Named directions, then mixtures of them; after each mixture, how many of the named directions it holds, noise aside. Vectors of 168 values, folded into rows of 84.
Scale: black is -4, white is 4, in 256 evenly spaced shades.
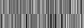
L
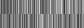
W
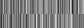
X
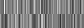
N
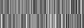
one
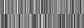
one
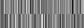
two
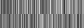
one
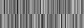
two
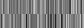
one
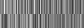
two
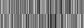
two
